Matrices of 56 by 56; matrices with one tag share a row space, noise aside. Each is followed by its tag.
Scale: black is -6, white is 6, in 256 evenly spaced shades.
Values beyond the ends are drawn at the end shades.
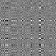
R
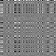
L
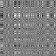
L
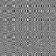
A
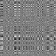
L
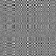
A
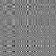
A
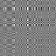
A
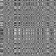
L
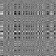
L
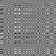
L
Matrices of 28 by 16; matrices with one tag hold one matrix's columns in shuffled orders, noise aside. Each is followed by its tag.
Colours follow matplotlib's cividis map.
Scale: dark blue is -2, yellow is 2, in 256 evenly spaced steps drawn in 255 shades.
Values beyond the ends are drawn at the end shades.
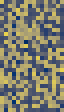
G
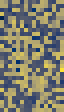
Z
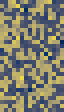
G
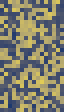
G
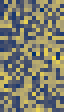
Z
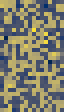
Z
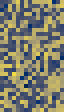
Z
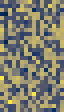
G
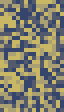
Z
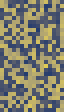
G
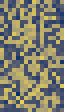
G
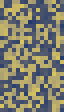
G
